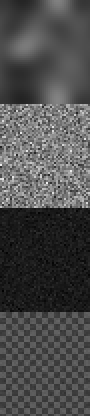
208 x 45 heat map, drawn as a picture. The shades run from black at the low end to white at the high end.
It is made of 4 by 1 panels. Panel 1,1: low, smooth. Panel 2,1: middling, fine-grained, strong in contrast. Panel 3,1: very low, fine-grained, faint in contrast. Panel 4,1: low, checkered.
